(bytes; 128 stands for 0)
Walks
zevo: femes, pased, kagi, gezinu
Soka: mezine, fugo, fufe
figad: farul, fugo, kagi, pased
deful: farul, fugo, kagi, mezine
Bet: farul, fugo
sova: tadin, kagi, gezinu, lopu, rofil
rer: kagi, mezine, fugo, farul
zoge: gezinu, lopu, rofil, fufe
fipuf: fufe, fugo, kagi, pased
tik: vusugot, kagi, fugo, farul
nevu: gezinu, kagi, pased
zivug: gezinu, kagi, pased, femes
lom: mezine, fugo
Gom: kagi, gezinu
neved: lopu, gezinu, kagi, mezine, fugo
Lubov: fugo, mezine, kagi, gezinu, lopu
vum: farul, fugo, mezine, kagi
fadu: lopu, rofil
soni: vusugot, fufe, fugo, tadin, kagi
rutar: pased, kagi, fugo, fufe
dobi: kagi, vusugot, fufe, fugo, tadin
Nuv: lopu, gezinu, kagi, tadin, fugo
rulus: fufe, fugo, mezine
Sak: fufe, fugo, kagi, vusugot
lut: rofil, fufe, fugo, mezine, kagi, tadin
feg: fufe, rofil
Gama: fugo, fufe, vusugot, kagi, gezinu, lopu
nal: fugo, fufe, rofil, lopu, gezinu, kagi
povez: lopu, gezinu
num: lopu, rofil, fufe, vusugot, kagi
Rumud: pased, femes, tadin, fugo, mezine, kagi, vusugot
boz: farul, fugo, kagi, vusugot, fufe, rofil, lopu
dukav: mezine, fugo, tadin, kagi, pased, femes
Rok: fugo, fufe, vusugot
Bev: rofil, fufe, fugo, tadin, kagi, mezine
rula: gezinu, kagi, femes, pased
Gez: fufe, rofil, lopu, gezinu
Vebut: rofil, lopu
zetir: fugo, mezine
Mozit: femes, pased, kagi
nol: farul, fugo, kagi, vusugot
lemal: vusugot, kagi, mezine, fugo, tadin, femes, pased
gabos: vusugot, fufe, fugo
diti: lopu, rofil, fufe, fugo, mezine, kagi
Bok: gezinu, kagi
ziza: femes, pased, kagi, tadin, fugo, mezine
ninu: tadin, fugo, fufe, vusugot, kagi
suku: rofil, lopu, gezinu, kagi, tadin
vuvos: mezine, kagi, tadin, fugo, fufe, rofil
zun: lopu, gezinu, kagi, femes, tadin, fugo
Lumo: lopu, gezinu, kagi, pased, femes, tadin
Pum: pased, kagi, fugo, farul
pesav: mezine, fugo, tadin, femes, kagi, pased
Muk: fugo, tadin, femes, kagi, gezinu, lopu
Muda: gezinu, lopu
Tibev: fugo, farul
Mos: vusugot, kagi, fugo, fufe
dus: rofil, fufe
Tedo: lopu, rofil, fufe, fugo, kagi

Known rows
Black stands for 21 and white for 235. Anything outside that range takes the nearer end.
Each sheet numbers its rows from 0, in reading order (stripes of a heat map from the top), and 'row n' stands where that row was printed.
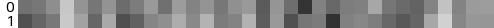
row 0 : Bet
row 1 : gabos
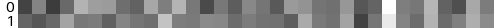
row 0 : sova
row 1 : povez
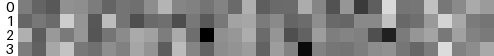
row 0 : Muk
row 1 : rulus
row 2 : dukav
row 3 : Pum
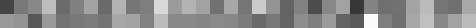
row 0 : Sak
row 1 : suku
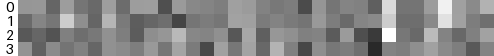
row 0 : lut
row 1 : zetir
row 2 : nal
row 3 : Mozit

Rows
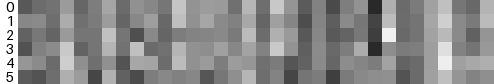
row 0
ninu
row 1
soni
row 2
diti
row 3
Rumud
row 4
dobi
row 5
Soka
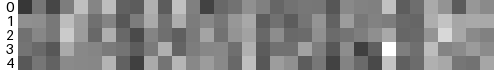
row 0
vuvos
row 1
zun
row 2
lom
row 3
Lubov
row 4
Tedo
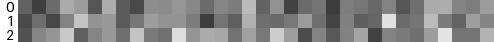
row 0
rutar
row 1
boz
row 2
nol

